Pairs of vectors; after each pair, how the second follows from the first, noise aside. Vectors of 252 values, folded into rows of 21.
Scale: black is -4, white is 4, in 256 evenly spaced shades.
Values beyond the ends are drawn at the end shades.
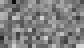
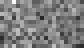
sign-scrambled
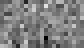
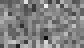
sign-scrambled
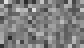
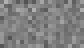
shrunk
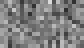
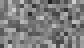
sign-scrambled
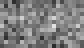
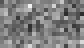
wrapped around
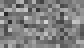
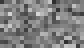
wrapped around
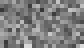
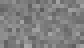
shrunk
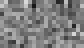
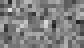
wrapped around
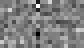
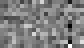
wrapped around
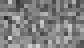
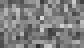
wrapped around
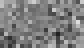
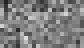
wrapped around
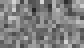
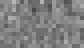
shrunk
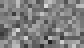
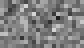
wrapped around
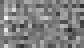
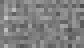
shrunk
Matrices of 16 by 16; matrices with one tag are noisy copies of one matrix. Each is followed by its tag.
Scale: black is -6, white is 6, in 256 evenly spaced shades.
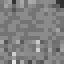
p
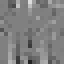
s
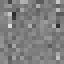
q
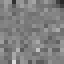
p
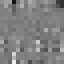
p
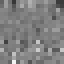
p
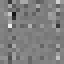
q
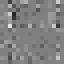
q
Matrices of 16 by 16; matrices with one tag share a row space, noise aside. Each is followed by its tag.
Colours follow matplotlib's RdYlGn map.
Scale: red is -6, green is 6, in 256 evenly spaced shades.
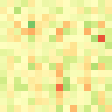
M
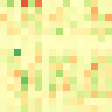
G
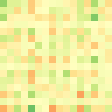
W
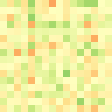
W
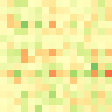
G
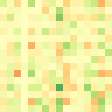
M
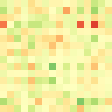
W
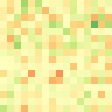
G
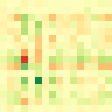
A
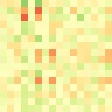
A
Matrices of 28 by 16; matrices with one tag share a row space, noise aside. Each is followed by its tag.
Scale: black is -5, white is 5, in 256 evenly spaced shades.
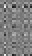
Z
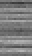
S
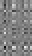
Z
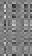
Z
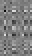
Z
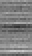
S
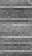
S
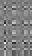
Z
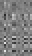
Z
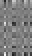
Z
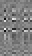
Z
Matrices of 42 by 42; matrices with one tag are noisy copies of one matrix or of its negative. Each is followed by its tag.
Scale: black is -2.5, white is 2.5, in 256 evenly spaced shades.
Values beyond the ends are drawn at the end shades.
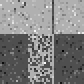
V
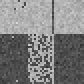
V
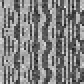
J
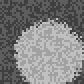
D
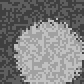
D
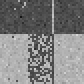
V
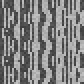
J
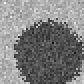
D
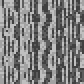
J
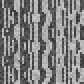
J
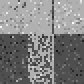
V
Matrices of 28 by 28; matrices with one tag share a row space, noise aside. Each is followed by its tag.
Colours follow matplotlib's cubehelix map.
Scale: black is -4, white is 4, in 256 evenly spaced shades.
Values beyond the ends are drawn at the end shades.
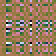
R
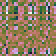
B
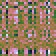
B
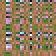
R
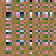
R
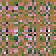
B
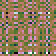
B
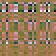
B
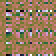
R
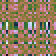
B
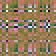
B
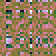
R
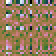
R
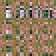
R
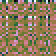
B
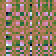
R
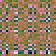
B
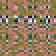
B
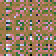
R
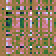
R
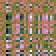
R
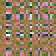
R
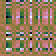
R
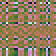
B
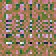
R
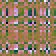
B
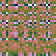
B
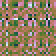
B
